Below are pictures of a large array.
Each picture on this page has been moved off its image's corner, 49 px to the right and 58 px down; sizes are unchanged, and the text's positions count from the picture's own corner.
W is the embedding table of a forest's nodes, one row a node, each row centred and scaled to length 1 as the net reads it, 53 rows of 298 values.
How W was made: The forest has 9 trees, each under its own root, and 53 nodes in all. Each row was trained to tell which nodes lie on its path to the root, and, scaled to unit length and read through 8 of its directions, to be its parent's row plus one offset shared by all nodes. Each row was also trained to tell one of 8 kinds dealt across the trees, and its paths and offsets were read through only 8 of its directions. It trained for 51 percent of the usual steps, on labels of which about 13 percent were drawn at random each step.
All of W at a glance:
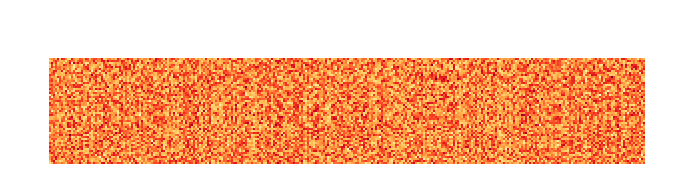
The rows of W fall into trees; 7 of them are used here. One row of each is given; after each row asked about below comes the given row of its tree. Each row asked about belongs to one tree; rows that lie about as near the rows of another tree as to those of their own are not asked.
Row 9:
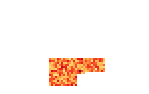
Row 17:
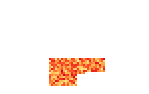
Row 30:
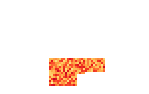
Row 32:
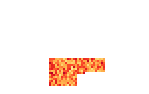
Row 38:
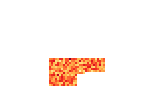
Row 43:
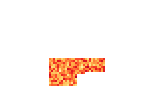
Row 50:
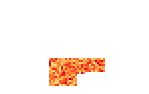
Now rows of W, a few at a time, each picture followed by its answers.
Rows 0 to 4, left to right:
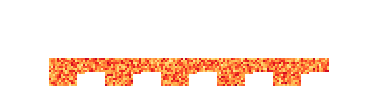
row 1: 30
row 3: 50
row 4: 50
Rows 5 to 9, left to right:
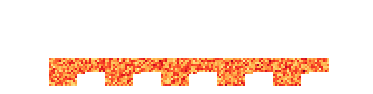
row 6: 32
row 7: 43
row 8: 43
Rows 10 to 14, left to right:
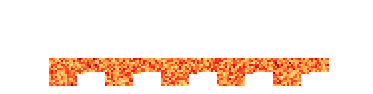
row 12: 50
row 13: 17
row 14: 38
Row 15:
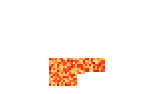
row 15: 32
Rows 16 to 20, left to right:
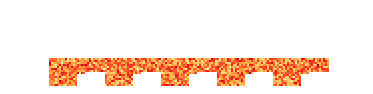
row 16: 50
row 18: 43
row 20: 50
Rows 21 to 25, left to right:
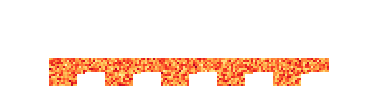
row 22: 38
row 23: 32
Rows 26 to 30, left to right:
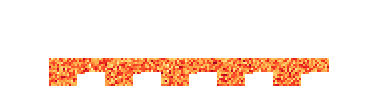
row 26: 32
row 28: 50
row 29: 30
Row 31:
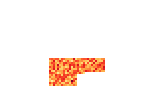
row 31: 32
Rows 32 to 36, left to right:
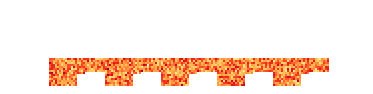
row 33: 38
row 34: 38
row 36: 32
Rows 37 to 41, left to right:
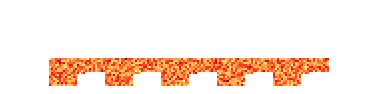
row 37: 50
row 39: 50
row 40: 32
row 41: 43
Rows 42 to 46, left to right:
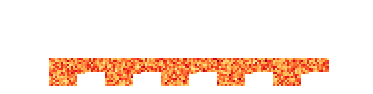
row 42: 17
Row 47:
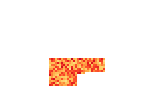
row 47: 17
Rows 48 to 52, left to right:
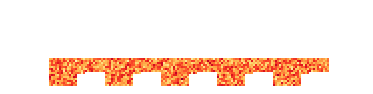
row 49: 32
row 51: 43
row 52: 30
